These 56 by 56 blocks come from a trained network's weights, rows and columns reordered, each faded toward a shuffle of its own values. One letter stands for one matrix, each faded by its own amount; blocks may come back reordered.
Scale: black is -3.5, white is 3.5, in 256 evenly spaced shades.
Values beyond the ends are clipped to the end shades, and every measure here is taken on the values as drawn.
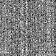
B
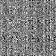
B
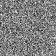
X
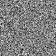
X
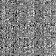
B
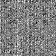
B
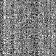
B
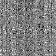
B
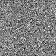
X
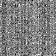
B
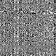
B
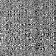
B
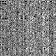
B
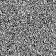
X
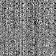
B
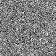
X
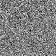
X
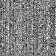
B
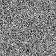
X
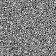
X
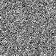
X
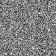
X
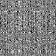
B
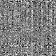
B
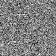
X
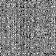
B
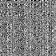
B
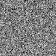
X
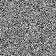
X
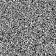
X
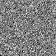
X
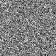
X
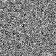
X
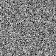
X
